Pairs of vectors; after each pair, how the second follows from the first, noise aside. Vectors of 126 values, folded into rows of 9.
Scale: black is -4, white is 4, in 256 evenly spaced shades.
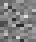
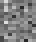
shuffled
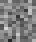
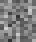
copied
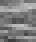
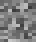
sign-scrambled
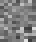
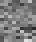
sign-scrambled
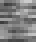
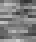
negated
